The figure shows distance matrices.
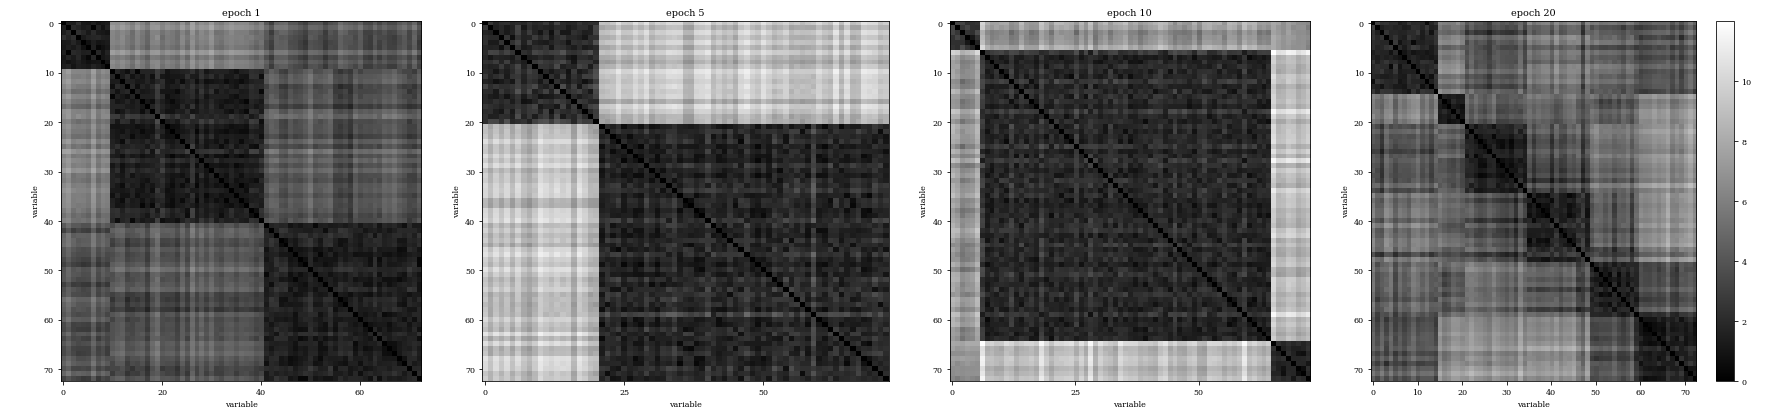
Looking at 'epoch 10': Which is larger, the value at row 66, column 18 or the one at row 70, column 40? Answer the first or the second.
the first
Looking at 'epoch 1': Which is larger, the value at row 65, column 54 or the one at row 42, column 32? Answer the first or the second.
the second
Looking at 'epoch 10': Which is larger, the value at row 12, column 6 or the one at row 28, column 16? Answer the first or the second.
the first
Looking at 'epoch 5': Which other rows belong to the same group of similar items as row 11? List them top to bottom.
0, 1, 2, 3, 4, 5, 6, 7, 8, 9, 10, 12, 13, 14, 15, 16, 17, 18, 19, 20
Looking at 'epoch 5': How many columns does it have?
73
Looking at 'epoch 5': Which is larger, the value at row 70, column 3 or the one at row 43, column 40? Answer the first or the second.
the first
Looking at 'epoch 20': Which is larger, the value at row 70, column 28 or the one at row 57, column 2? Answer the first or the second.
the first
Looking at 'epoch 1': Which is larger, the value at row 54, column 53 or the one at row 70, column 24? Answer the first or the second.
the second
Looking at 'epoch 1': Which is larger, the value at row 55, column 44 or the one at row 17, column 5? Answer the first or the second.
the second
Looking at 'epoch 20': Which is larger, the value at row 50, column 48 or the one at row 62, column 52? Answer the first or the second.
the first
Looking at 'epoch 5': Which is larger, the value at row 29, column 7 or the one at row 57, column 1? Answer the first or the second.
the first
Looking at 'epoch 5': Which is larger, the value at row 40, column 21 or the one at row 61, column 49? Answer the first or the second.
the first
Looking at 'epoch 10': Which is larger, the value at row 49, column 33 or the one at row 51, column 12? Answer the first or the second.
the second
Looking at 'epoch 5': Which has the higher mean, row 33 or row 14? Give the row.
14
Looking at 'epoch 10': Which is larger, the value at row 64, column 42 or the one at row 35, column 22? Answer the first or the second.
the first
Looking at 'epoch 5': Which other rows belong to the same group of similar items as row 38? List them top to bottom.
21, 22, 23, 24, 25, 26, 27, 28, 29, 30, 31, 32, 33, 34, 35, 36, 37, 39, 40, 41, 42, 43, 44, 45, 46, 47, 48, 49, 50, 51, 52, 53, 54, 55, 56, 57, 58, 59, 60, 61, 62, 63, 64, 65, 66, 67, 68, 69, 70, 71, 72
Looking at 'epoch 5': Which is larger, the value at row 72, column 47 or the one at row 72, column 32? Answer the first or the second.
the first
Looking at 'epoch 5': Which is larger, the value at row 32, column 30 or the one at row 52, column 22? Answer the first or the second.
the second
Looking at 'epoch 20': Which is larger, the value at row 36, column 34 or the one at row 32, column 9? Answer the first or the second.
the second
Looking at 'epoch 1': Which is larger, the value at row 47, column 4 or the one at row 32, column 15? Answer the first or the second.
the first
